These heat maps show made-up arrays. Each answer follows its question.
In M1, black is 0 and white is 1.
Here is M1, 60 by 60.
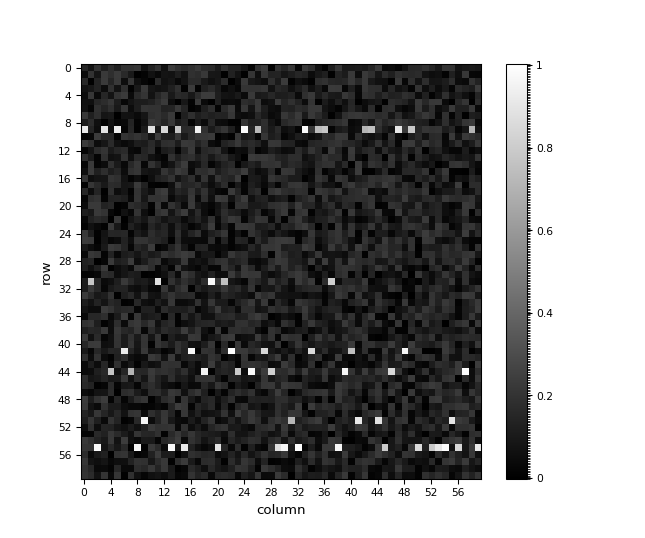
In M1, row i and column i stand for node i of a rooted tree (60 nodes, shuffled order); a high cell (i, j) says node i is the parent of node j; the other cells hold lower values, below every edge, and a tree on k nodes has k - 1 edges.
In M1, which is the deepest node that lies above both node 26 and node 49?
9
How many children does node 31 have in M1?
5
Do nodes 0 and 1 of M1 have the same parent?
no
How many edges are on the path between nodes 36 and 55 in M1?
3
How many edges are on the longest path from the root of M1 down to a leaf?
2
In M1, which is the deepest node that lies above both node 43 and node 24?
9
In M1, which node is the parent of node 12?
9
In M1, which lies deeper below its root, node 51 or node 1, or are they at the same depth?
node 1
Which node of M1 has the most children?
9
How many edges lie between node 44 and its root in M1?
1
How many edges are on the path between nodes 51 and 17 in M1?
2
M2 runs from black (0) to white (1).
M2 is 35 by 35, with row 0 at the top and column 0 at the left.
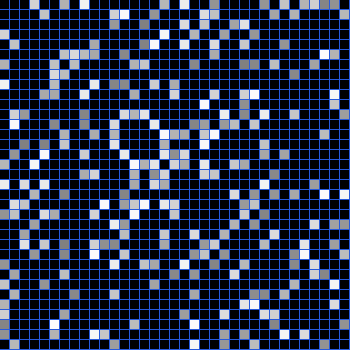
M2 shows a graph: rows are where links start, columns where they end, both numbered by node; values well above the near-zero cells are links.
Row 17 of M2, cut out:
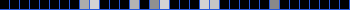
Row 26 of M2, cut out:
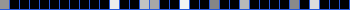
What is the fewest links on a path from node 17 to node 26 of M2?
2
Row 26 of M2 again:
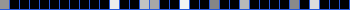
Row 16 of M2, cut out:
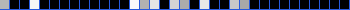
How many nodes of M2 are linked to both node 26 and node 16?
5
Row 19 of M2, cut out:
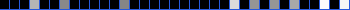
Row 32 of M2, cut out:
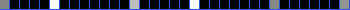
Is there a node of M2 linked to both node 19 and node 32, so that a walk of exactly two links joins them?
yes
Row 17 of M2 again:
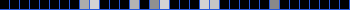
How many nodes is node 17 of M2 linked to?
8
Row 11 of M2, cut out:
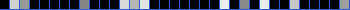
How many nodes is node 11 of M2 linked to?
11
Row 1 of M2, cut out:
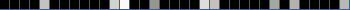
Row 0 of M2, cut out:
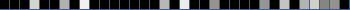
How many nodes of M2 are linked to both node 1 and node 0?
1
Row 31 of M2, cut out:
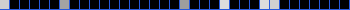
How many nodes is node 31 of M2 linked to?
6
